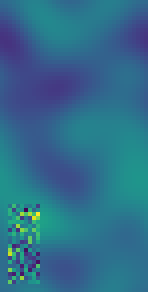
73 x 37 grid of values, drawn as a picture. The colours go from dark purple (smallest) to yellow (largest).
Roughest part: bottom left. Ninth with the lowest average: top left. Odd patch: rougher, in the bottom left.
